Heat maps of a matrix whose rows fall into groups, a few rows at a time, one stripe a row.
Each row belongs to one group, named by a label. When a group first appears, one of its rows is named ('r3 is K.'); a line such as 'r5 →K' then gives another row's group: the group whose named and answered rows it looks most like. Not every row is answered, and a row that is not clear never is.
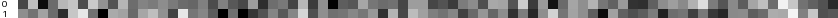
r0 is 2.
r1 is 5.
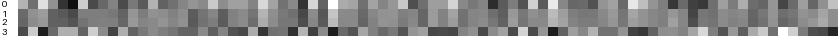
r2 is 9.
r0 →9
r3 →2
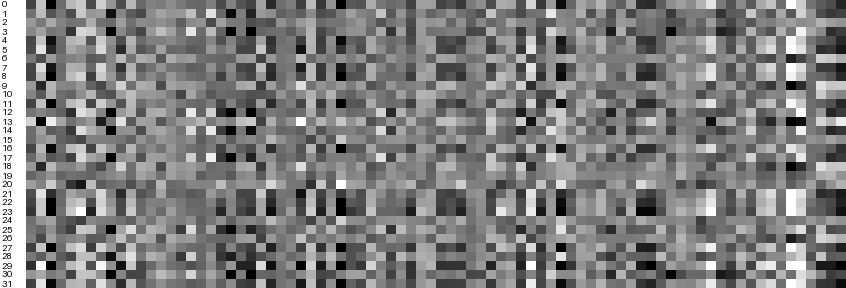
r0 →2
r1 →5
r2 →5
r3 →5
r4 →2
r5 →2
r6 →9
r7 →2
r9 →9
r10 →5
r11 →2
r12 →5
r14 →5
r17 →5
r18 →9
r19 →9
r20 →9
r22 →2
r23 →2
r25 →5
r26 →9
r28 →5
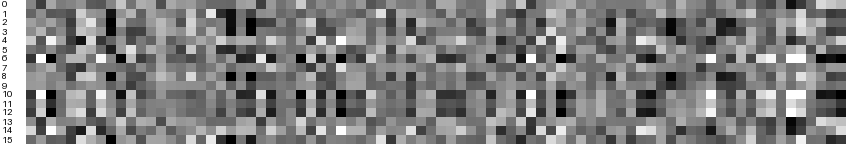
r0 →9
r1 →5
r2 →5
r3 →5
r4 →9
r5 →5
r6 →2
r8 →5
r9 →5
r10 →2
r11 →2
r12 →2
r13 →9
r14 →9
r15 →5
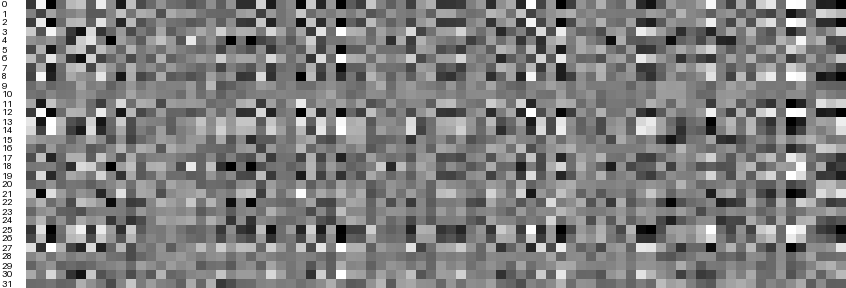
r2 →2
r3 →9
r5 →2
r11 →9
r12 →2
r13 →9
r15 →5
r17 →2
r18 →5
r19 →2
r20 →9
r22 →5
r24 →5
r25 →2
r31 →5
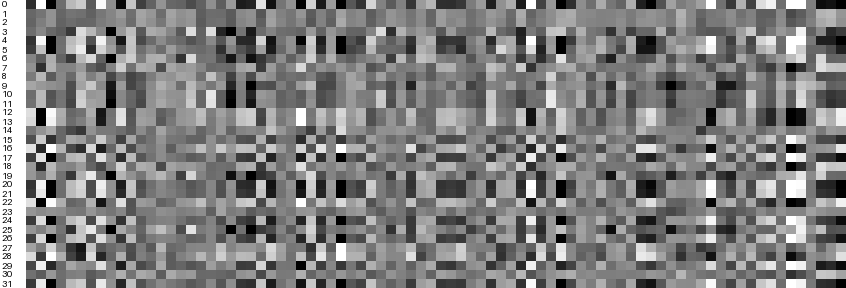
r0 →2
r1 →9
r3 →5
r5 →2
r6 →5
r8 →5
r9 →5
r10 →5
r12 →9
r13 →9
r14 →9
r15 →2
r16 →9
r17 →2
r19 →5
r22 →9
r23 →5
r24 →2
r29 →2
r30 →9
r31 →2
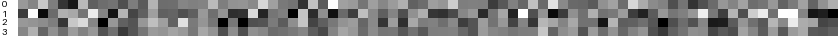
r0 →9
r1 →2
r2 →5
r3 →5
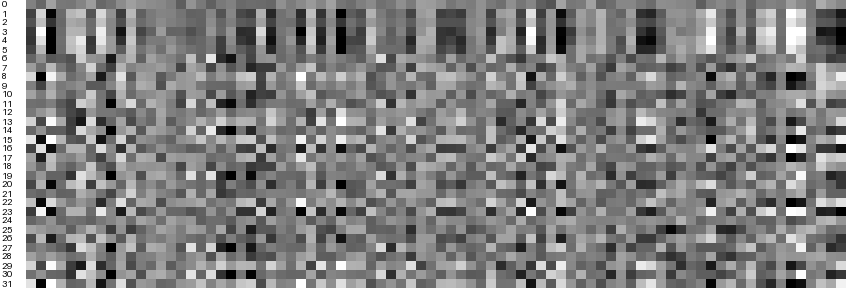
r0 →5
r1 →2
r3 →2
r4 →2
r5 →2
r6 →5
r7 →5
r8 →9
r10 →5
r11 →5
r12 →9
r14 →5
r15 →9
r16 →2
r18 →5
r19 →5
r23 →2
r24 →9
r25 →5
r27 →5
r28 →5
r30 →5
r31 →9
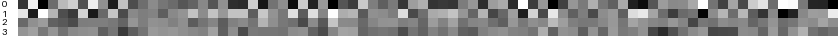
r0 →2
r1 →9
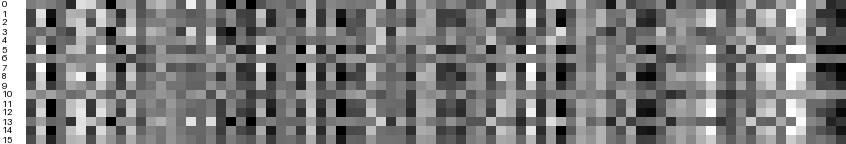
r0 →5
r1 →2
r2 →2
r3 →5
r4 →5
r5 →2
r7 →2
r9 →2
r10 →5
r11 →2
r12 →2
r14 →2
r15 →2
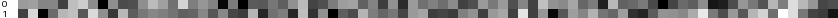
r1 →2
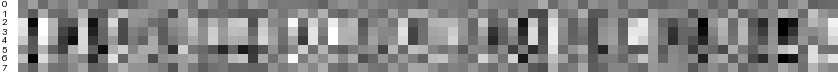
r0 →5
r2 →9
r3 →9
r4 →9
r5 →5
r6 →9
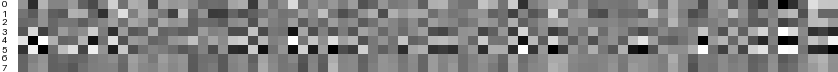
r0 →9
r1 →5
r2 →9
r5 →2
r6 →9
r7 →9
